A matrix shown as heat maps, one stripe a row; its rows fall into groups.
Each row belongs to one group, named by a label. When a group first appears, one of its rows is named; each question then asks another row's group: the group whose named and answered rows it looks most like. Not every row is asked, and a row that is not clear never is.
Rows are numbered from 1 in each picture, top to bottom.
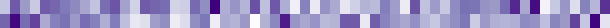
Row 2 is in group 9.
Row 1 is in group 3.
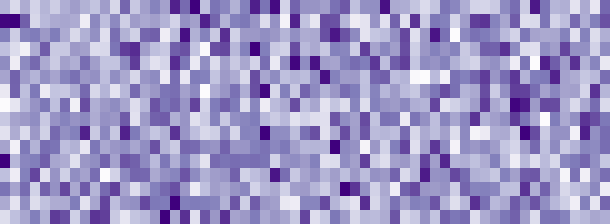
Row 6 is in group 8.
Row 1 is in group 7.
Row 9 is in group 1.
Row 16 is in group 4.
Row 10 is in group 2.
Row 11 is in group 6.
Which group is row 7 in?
2
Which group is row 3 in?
6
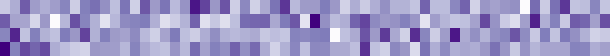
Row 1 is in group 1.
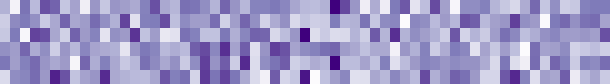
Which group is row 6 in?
4
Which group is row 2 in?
1
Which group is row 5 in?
1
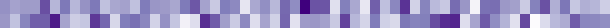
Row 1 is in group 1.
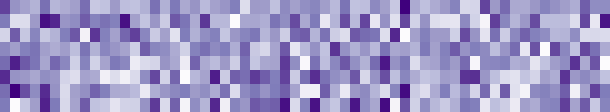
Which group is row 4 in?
1
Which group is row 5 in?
9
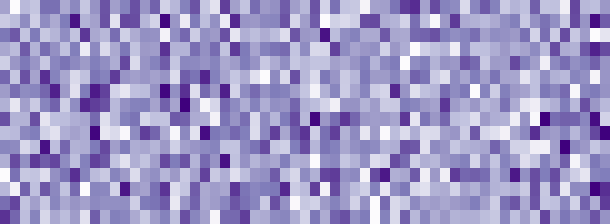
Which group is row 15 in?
3
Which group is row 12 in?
4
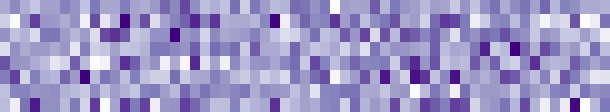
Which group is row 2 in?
7
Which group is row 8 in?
7
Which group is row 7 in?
6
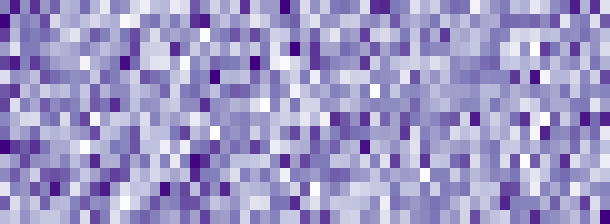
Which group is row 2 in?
8
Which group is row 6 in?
3
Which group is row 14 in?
4
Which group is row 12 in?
1
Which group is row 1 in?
9
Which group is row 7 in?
3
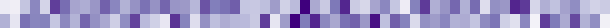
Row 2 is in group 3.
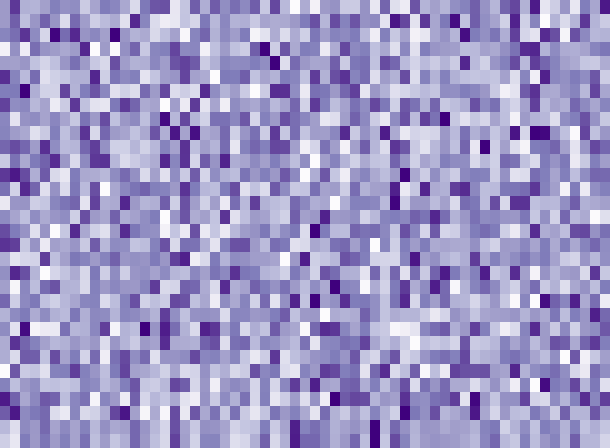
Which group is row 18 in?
3
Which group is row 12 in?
4
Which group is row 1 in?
3
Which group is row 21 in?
6
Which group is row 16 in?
6
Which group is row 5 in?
7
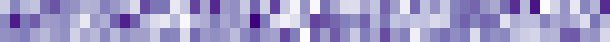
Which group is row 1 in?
3
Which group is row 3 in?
9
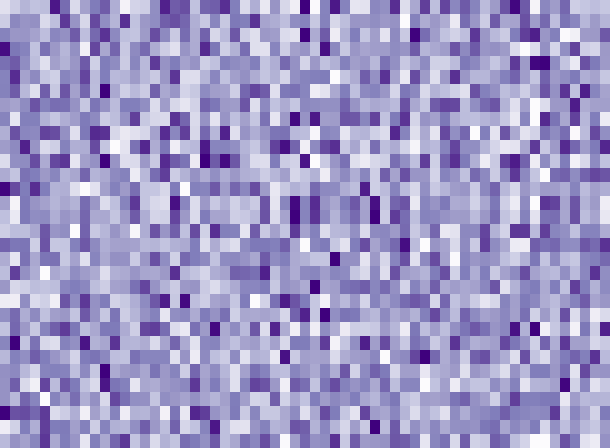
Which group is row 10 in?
4
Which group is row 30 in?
8
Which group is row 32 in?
7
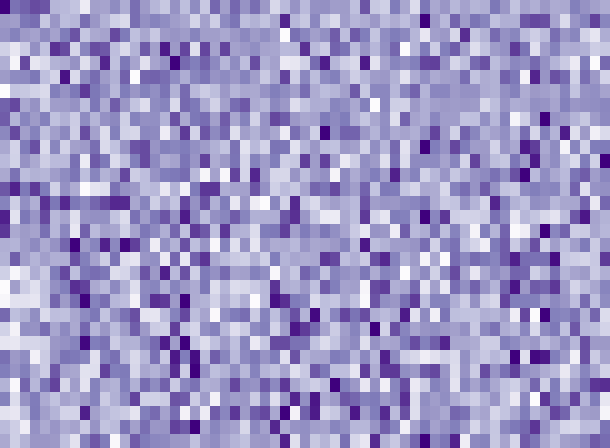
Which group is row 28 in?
6
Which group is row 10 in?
6
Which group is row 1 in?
8
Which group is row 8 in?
3
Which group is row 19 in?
8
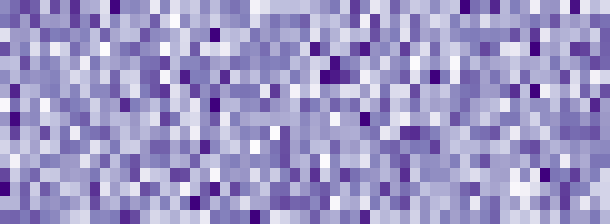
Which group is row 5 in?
6
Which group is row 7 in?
3
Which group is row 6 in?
6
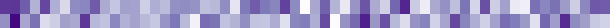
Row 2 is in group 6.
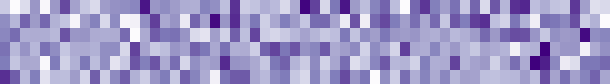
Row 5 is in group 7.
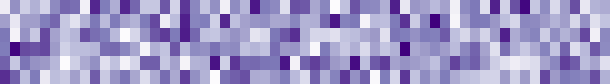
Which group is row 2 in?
6
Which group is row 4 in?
4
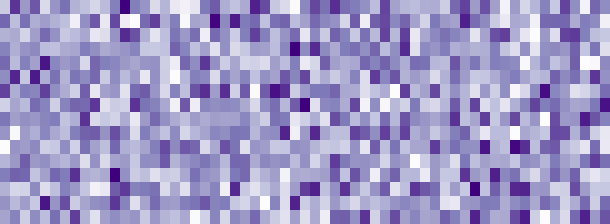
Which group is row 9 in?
1
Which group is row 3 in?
9
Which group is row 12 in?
6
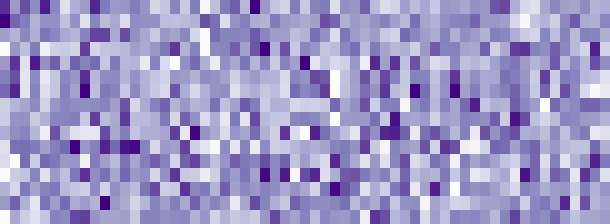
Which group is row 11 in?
2
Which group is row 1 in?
8
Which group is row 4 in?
2
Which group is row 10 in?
9
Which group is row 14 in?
6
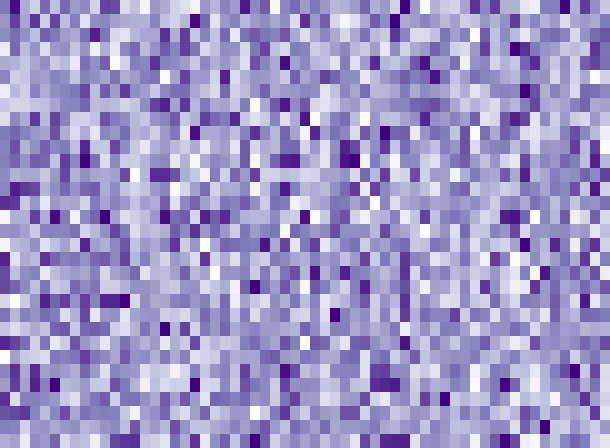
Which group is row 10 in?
9
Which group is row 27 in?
9
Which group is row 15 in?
3
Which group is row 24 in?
4
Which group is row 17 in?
7
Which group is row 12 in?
9
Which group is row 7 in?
2
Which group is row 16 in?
4
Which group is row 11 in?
9
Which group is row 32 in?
9
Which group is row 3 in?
4
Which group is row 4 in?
2
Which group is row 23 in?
1
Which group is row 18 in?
2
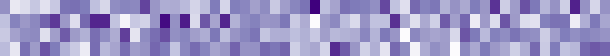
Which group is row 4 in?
6
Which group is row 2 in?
4
